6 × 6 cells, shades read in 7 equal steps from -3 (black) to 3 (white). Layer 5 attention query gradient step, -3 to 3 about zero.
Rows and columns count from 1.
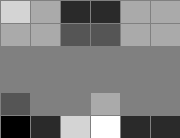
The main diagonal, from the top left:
2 1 0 0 0 -2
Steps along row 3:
same same same same same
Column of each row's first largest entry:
1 1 1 1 4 4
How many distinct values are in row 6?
4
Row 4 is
0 0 0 0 0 0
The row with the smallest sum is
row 6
